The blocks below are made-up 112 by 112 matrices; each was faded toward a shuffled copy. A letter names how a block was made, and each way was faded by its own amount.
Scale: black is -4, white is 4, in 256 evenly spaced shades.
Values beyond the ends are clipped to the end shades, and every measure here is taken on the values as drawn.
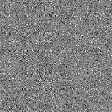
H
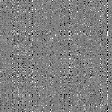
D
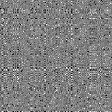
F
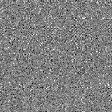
H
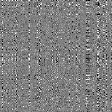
D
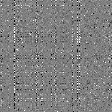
D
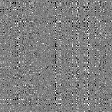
D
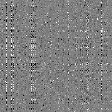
D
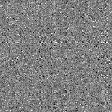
H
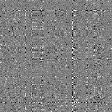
D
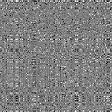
F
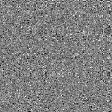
H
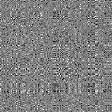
F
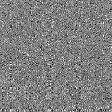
H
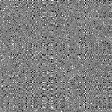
F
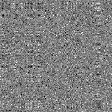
H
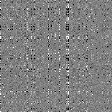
D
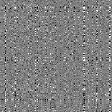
D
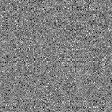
H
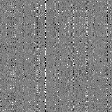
D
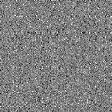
H
